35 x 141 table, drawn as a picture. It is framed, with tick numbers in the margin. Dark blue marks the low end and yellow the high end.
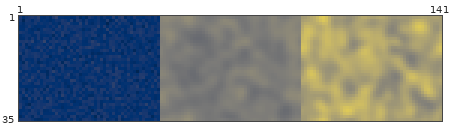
The table splits into one row of 3 panels. Panel 1,1: very low, fine-grained, faint in contrast. Panel 1,2: middling, blotchy, faint in contrast. Panel 1,3: high, blotchy.
